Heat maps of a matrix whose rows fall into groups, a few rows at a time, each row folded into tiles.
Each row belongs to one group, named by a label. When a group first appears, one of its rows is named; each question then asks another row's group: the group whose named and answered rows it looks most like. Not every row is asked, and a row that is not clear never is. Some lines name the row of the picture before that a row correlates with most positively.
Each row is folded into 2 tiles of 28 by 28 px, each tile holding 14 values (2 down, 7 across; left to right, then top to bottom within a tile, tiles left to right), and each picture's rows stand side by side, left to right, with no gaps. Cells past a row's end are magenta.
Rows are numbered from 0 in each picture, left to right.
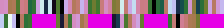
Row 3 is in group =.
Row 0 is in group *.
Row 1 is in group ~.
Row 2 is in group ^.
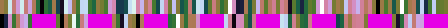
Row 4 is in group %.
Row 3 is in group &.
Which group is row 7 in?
~
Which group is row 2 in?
=
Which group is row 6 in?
^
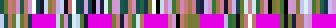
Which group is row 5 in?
~
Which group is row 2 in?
=
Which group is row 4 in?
~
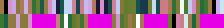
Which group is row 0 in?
~
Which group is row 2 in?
=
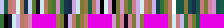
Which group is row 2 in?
~
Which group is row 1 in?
=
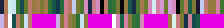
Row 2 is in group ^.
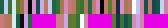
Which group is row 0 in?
*
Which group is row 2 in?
~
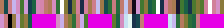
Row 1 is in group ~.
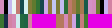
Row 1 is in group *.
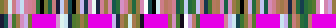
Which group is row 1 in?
%
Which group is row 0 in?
^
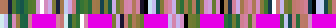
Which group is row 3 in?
*
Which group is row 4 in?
~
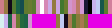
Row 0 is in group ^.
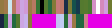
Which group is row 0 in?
^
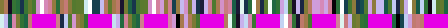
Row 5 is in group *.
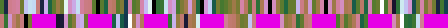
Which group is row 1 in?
^
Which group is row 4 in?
=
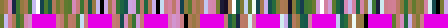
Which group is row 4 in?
~
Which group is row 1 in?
=
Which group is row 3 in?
*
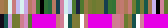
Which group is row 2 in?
=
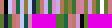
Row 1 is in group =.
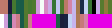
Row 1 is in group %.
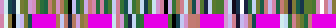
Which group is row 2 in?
*
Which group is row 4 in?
*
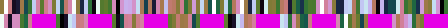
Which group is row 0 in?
%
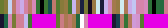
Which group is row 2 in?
^
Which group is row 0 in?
^
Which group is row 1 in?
=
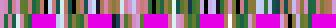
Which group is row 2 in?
^
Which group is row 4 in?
*
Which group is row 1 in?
%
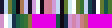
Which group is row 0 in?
%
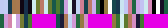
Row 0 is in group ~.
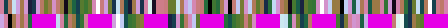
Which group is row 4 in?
~
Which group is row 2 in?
%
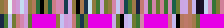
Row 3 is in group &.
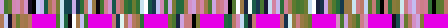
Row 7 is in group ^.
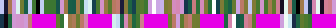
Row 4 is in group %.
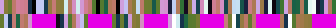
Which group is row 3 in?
%
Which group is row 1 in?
^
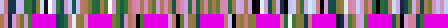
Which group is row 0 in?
=
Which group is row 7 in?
=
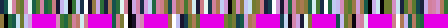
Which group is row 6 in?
&
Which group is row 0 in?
~
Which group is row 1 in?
~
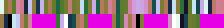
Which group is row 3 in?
%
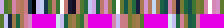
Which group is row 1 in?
%
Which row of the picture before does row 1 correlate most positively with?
3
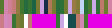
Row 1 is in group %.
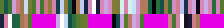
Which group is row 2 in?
^
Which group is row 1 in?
%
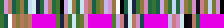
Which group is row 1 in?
~
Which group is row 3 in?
*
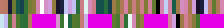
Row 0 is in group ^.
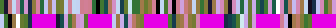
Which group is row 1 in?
^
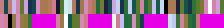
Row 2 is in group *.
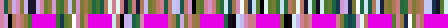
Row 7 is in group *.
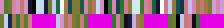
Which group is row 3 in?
=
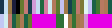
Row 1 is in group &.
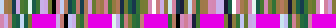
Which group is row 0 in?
*
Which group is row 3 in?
=
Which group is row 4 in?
~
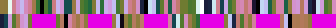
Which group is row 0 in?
^
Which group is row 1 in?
=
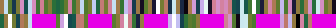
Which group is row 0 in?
&
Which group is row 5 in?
*
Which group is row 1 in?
%
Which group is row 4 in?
*
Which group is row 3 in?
%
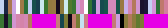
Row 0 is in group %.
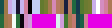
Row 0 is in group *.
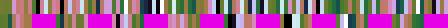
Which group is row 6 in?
%
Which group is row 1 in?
~
